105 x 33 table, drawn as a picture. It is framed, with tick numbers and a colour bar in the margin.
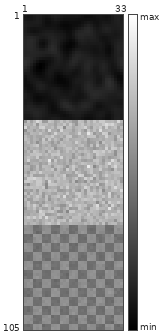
The table splits into 3 rows of 1 panel. Panel 1,1: very low, blotchy, faint in contrast. Panel 2,1: high, fine-grained. Panel 3,1: middling, checkered.
